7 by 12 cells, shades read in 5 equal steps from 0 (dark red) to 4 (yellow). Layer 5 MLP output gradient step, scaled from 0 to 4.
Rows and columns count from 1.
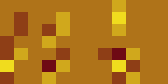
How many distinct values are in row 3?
3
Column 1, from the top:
2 2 2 1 1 4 1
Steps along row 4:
up same up down same same same same same same same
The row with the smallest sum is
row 5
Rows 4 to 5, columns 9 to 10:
2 2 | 0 3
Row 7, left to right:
1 2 2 3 2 2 2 2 1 3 2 2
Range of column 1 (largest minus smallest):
3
